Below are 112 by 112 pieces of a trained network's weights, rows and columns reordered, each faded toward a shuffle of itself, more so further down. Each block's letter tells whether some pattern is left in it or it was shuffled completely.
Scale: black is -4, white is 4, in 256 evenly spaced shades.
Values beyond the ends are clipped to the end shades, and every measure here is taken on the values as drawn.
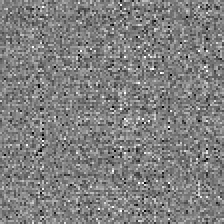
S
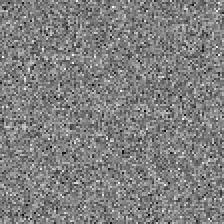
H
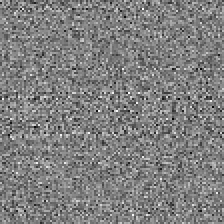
S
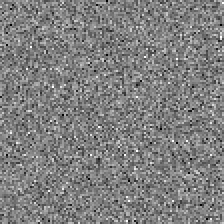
H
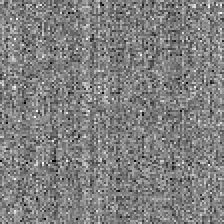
S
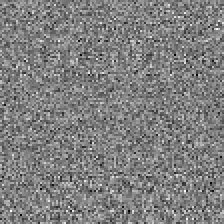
S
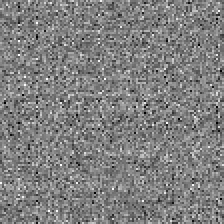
S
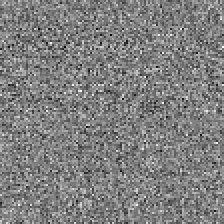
S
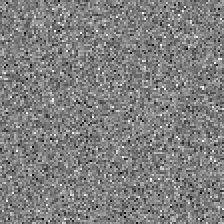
H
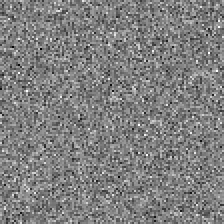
H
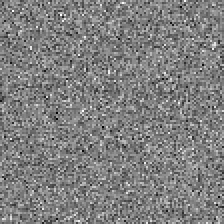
H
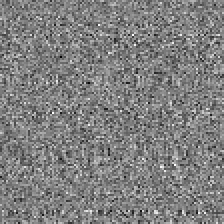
S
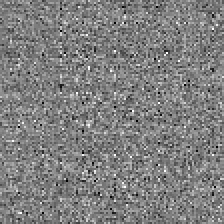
S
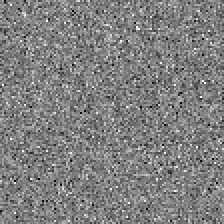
H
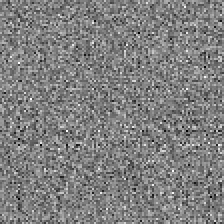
S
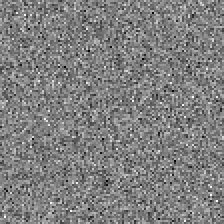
H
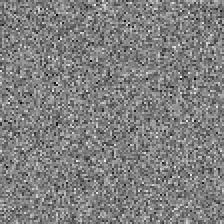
H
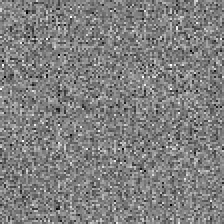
S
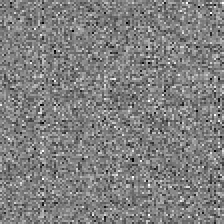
S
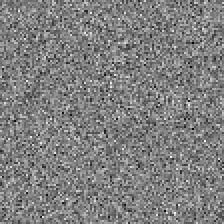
H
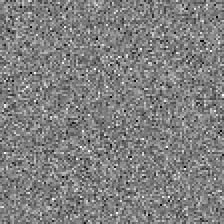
H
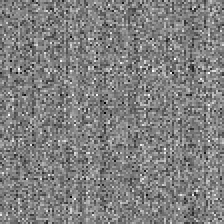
S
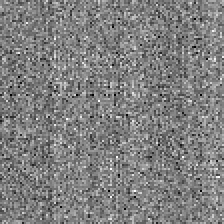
S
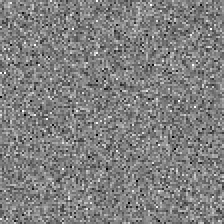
H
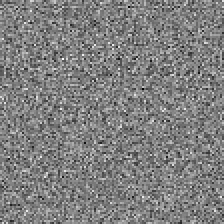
S
